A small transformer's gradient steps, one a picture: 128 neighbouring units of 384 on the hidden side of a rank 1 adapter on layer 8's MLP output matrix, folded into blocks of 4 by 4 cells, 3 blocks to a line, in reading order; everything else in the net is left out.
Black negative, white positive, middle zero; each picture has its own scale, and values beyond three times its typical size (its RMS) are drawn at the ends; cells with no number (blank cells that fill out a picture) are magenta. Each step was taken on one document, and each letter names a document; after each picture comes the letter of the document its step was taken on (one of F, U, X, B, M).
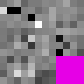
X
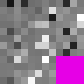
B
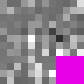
X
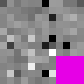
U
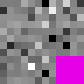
U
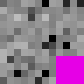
U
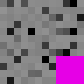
B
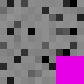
B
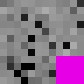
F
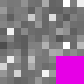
U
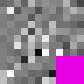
X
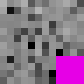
X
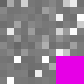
B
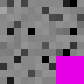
B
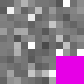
X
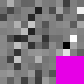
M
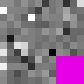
U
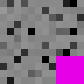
B
